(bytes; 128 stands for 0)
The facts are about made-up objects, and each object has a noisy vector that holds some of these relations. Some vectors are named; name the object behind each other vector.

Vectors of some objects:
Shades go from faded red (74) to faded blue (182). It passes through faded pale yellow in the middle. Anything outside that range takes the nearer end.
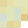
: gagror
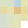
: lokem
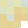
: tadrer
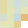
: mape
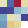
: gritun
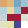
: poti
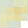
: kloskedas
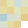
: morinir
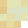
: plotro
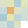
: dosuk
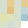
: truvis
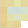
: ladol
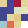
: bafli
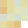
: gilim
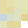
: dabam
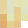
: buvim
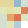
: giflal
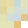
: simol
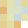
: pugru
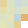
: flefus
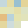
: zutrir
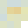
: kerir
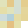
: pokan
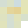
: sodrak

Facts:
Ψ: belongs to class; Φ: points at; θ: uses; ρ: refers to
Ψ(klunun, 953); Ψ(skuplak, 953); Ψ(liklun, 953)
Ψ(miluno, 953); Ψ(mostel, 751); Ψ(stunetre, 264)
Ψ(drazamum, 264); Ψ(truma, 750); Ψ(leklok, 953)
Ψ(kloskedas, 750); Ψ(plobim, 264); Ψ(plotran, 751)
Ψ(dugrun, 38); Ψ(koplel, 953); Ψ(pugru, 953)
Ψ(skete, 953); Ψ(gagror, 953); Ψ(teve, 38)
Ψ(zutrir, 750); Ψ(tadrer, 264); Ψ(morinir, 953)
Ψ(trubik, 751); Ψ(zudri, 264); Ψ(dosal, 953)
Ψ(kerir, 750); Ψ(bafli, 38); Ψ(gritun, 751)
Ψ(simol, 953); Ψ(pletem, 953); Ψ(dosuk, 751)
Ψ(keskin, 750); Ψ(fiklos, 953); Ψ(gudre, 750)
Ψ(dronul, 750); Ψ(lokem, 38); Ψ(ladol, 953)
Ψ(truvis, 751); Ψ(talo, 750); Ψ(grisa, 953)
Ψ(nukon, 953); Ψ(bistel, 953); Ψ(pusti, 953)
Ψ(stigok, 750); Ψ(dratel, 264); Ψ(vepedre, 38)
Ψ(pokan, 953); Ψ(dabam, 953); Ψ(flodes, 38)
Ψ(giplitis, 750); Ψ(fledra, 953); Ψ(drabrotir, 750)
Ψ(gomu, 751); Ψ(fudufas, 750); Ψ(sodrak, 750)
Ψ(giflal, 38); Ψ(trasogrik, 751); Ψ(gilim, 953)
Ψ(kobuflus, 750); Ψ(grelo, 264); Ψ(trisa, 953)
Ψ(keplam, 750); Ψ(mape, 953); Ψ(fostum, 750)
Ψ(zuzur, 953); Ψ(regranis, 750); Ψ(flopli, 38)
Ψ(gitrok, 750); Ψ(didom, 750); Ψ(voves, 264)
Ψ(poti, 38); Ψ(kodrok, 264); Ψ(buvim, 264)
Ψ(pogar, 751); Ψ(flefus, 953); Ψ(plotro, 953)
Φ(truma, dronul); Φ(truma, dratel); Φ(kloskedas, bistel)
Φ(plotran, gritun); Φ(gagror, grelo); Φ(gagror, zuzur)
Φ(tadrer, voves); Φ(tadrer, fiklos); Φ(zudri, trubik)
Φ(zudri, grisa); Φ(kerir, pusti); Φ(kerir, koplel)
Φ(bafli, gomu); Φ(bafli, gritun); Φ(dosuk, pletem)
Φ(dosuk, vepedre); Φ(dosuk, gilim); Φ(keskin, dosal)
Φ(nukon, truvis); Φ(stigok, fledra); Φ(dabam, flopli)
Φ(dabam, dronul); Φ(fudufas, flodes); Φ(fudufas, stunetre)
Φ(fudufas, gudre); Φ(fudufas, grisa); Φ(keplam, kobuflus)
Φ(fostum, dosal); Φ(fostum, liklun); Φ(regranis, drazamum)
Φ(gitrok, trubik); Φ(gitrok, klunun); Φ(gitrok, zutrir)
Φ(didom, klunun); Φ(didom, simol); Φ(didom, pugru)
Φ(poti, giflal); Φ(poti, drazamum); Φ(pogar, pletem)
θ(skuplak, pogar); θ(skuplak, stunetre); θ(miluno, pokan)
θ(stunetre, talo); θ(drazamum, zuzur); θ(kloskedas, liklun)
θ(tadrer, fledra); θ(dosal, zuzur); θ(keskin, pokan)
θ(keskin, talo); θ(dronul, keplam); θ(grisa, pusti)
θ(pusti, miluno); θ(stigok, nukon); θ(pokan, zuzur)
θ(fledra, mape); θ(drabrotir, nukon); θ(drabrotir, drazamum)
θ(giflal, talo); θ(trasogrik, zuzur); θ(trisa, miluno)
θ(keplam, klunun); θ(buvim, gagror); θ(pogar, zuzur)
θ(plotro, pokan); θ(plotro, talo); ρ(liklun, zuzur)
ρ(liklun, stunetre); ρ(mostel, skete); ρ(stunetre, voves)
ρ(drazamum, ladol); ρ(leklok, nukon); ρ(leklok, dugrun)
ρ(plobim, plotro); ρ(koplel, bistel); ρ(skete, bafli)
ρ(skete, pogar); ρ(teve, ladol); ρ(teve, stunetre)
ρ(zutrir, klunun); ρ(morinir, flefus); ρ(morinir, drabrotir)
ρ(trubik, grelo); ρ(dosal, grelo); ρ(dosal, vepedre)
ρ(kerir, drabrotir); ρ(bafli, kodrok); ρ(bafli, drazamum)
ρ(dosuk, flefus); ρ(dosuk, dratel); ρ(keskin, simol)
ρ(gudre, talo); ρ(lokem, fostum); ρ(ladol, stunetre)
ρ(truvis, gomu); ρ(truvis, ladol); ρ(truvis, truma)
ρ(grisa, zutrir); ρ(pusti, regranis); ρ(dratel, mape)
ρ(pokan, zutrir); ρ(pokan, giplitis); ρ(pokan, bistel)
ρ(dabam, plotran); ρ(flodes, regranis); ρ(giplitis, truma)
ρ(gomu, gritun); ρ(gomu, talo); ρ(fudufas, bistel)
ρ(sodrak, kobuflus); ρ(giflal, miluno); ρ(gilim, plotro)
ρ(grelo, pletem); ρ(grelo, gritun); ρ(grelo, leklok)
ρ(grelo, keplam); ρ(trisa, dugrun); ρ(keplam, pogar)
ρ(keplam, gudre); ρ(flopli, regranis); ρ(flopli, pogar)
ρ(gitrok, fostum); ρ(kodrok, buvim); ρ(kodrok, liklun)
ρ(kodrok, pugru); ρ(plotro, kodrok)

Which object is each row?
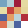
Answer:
keskin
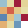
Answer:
dosal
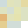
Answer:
truma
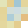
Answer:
klunun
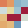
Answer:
drazamum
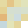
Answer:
pletem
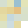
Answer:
gitrok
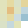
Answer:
mostel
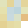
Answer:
bistel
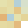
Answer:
zudri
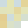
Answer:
giplitis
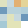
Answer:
gomu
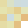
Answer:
dratel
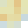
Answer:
keplam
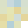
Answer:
drabrotir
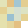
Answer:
grisa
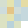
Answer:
trasogrik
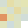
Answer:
talo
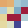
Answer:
regranis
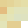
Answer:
skete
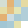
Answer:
trubik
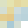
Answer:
pogar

